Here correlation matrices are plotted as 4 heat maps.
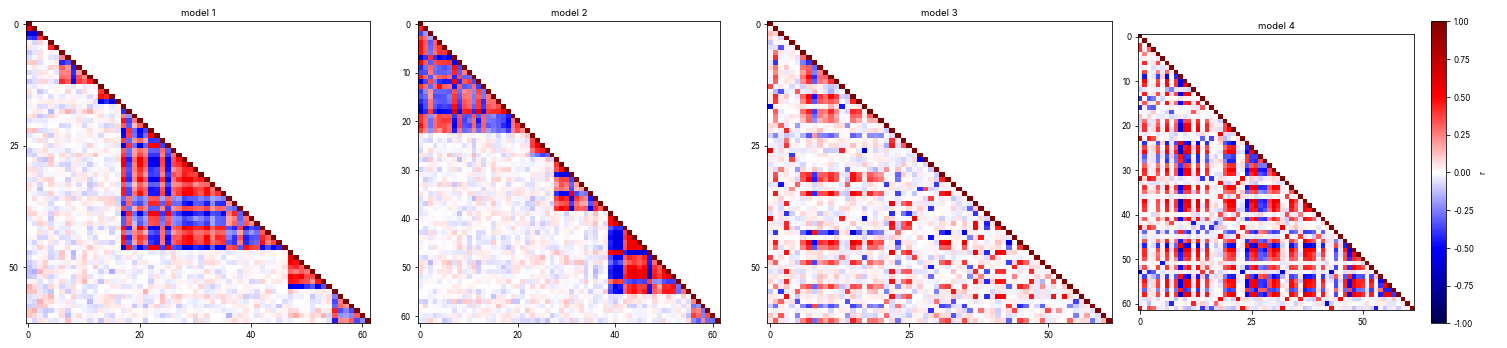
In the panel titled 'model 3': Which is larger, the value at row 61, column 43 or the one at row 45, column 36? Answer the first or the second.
the second
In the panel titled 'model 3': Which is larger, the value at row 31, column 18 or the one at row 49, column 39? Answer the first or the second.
the first
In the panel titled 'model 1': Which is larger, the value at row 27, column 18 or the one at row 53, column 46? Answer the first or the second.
the second
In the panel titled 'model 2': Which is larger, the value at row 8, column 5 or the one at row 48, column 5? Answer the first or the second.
the first
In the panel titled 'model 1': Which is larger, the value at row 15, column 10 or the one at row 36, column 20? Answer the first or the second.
the first
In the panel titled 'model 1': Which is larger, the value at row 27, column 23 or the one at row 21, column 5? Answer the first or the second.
the second
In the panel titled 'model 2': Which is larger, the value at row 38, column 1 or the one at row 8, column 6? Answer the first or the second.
the second
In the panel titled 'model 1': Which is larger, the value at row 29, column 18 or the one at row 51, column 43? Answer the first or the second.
the second
